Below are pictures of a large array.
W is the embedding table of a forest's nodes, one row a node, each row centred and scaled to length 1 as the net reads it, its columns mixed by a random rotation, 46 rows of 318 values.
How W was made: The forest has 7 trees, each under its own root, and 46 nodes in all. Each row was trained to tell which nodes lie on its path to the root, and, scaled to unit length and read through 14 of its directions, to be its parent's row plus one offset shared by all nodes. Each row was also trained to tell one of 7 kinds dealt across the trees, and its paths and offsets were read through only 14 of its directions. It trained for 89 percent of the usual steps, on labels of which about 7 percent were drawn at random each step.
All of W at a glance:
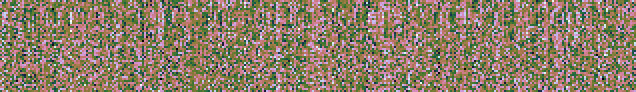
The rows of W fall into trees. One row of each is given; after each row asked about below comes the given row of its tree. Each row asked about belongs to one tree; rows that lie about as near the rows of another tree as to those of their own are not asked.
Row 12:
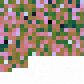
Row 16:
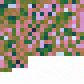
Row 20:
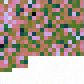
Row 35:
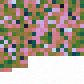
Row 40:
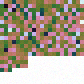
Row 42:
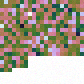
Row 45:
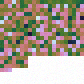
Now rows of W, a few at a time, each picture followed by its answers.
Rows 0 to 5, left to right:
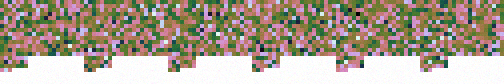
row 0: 45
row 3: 12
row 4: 40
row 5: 45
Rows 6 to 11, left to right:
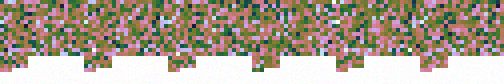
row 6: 20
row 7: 40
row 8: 20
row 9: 40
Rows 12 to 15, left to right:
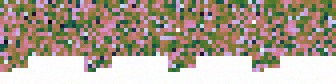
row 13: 16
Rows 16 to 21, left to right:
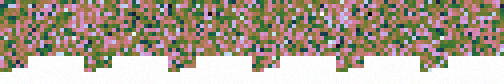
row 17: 45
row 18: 45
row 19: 45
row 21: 35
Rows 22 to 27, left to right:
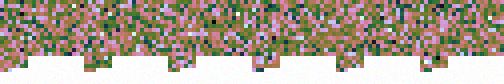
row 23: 45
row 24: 40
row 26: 35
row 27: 40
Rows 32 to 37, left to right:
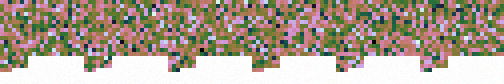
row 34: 42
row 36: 12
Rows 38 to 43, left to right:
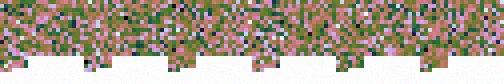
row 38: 40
